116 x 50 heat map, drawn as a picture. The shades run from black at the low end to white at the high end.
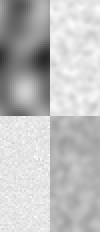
It is made of 2 by 2 panels. Panel 1,1: middling, smooth, strong in contrast. Panel 1,2: very high, blotchy, faint in contrast. Panel 2,1: very high, fine-grained, faint in contrast. Panel 2,2: high, blotchy, faint in contrast.
